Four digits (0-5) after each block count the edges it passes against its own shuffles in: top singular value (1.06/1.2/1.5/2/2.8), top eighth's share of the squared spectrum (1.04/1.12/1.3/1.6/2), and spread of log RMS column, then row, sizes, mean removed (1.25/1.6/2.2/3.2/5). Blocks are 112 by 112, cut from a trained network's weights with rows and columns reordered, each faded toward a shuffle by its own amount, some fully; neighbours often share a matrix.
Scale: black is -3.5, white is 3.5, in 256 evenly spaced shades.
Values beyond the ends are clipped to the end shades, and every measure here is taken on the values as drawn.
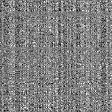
4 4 1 4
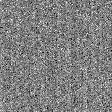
2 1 0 0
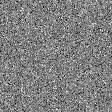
1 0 0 0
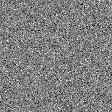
2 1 1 0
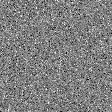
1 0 0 0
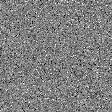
1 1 0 0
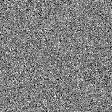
2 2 0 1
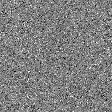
0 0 0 0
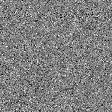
1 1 0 1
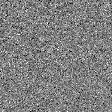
1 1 0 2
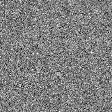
2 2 0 1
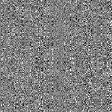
4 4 4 1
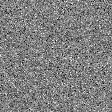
0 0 0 0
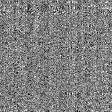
3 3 1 3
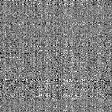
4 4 1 4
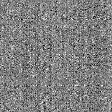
3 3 0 3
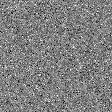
0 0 0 0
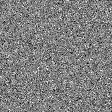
0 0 0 0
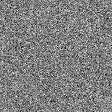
2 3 0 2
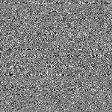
3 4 0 4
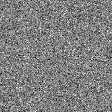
2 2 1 1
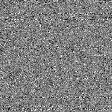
2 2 0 3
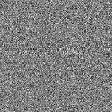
3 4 2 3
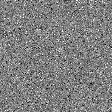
1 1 0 1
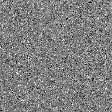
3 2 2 0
